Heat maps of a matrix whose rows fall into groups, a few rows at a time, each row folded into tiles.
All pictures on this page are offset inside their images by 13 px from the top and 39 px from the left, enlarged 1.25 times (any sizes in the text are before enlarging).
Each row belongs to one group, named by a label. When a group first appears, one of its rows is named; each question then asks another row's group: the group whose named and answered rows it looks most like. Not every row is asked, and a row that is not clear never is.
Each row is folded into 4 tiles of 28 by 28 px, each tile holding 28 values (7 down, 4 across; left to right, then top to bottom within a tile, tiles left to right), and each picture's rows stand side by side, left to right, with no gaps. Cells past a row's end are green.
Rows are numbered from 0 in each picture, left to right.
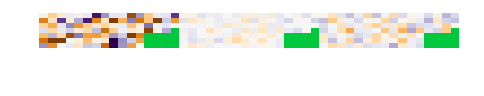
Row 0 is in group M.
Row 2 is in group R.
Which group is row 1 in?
R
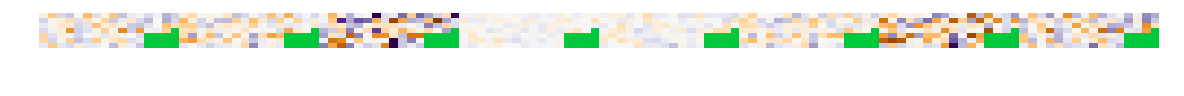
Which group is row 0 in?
R
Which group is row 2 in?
M
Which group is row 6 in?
M
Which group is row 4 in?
R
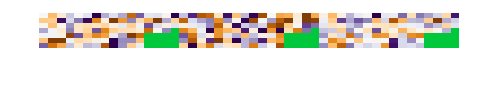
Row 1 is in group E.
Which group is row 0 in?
M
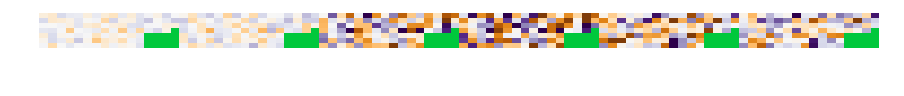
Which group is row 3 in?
E
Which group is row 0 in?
R
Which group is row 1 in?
R
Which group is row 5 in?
M
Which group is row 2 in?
E
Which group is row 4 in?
M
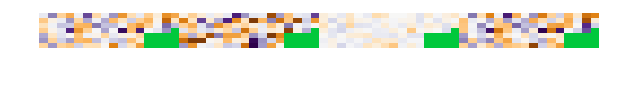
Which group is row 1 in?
M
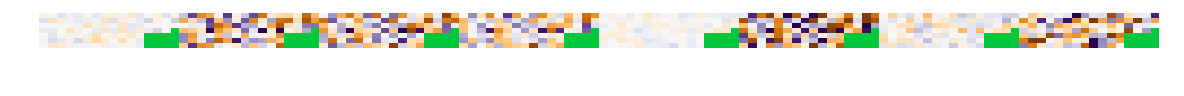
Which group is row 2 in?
E
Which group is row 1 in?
E
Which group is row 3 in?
E
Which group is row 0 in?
R
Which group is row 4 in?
R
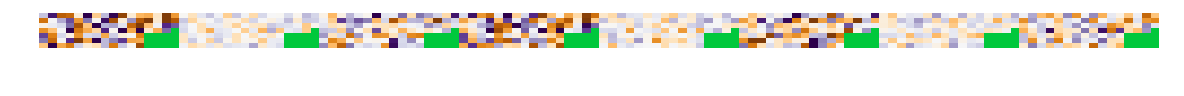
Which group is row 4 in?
R
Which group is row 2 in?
M
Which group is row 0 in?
E
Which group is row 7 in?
E
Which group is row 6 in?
M
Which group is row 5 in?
M
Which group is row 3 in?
E
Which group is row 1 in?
R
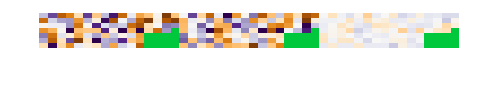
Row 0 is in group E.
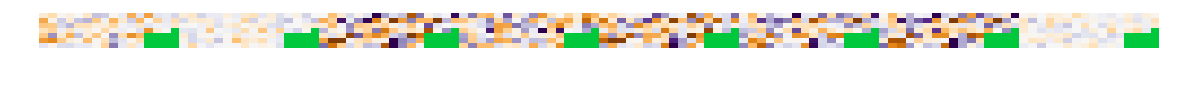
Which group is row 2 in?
M
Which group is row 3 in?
E
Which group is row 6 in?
M
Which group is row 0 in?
M
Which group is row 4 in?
M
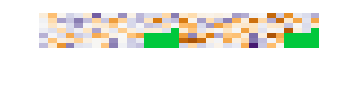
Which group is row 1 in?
M
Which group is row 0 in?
M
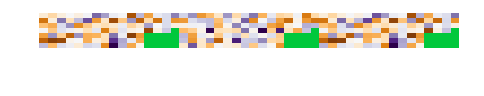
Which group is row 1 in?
E
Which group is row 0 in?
M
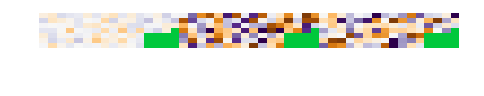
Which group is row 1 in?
E
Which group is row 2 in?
M
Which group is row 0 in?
R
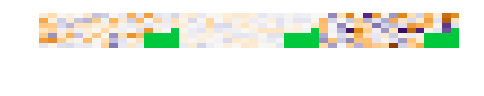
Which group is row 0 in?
M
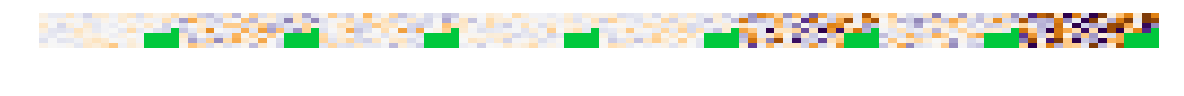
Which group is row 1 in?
R
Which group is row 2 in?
R
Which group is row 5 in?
E
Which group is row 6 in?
M
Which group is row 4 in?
R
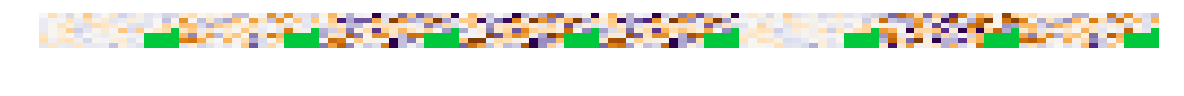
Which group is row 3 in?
M
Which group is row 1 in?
M
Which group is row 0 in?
R
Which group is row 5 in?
R
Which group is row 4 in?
M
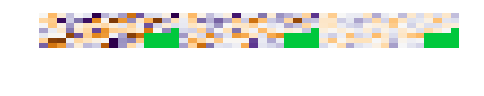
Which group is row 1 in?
M
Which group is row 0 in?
M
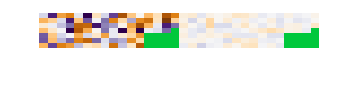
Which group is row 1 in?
R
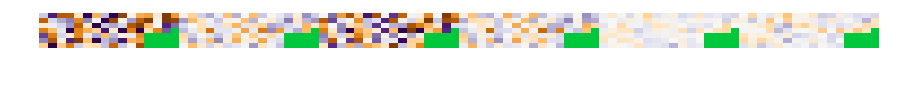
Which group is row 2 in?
E
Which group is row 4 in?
R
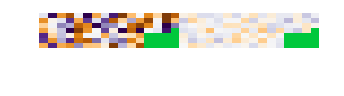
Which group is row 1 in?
R
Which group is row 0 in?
E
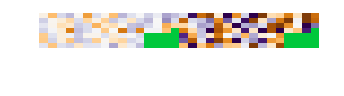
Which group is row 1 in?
E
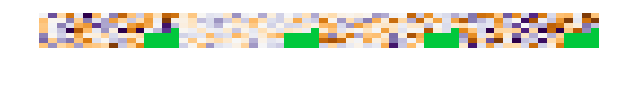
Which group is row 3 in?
E
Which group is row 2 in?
M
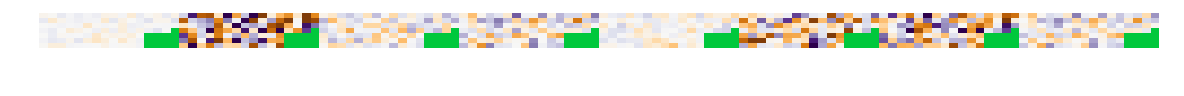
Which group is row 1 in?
E
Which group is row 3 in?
M
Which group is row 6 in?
E
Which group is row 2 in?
R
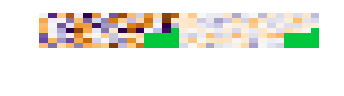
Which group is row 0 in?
E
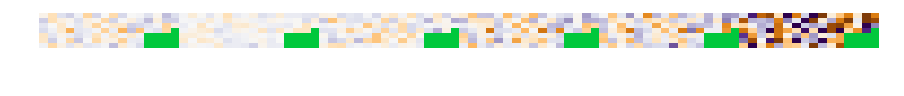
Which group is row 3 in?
R
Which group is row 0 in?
R
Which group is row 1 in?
R
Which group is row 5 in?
E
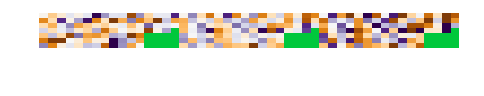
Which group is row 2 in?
E
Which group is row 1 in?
E
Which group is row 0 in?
M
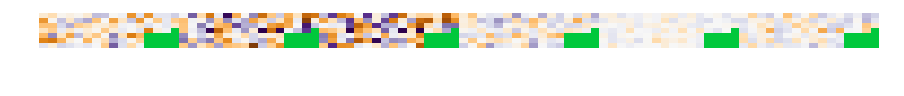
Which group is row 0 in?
M
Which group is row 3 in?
M
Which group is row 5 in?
R
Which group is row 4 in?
R
